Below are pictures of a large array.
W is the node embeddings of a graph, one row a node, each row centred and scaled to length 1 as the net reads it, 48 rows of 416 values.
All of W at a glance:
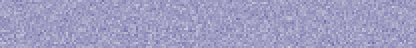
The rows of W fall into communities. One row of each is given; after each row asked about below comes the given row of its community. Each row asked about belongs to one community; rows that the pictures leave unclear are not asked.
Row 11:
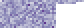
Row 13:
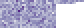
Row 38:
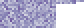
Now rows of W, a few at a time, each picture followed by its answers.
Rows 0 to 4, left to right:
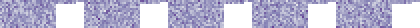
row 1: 11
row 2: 38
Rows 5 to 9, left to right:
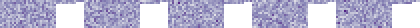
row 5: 11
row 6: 38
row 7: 13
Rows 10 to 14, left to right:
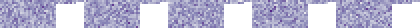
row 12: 11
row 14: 38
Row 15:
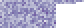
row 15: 11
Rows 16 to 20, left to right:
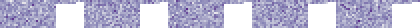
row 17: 13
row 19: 13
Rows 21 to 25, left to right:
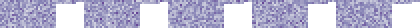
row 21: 38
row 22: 38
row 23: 13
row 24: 13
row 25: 13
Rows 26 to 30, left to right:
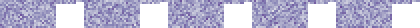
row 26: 38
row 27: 13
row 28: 38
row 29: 11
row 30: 38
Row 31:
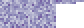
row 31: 38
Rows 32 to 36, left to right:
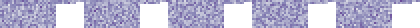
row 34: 13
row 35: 13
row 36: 38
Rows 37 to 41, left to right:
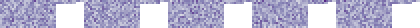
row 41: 13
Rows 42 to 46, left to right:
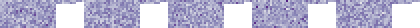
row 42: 11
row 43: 11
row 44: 38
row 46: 13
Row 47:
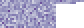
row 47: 38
